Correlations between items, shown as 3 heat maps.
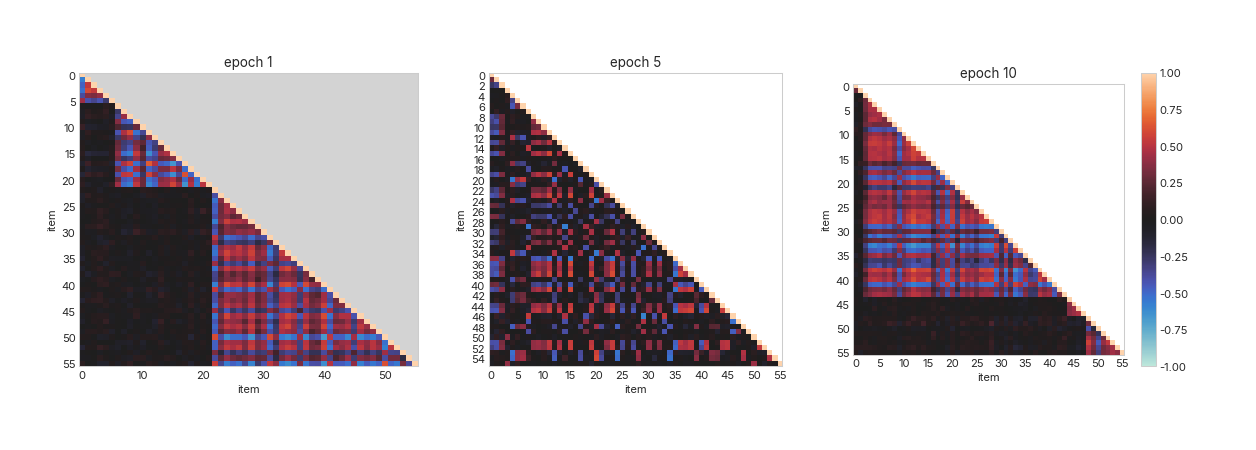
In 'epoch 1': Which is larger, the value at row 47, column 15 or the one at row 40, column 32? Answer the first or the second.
the first
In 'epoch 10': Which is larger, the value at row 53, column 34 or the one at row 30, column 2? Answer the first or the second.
the second
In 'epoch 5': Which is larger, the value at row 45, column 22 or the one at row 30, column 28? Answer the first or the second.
the first
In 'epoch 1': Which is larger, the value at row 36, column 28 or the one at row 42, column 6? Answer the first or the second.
the second
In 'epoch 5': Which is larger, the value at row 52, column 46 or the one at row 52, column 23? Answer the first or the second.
the second
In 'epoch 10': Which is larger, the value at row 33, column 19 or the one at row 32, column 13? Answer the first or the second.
the first
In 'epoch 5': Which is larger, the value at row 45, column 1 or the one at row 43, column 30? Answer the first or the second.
the second
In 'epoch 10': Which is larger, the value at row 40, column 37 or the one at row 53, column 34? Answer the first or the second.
the second
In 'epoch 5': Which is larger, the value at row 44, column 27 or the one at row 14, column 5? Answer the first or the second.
the second
